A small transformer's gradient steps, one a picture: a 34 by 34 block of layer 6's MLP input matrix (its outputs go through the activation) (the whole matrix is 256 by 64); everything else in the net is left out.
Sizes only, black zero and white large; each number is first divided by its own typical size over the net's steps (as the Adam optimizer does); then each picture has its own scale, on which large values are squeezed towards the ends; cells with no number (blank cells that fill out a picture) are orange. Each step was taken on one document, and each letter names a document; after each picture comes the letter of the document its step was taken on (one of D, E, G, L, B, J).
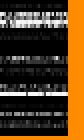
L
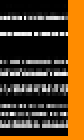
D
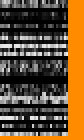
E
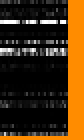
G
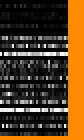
E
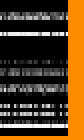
D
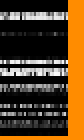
D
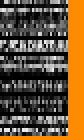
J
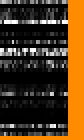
G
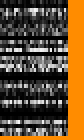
J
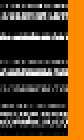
D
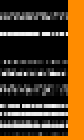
D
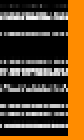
L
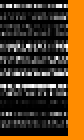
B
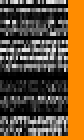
J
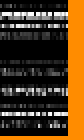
L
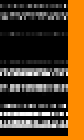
L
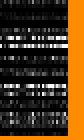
B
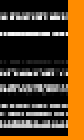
D
